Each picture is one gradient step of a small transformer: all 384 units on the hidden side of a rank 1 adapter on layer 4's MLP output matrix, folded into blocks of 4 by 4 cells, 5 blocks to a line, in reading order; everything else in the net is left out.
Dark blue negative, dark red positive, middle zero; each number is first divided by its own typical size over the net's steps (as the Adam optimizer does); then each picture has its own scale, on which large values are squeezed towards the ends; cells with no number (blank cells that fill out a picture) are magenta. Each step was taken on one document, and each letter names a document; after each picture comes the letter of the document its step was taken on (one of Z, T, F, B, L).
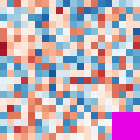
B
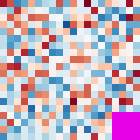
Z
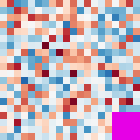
Z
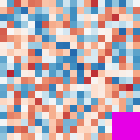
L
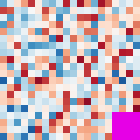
L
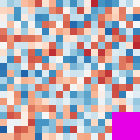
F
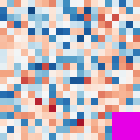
B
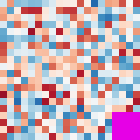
B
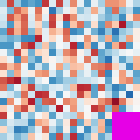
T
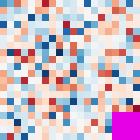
Z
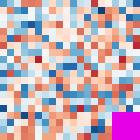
F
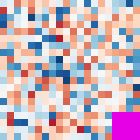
L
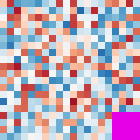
Z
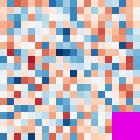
Z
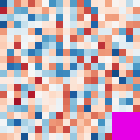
B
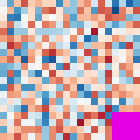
F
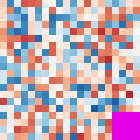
T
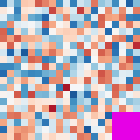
F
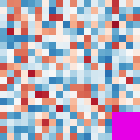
T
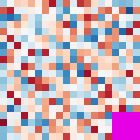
B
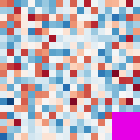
Z
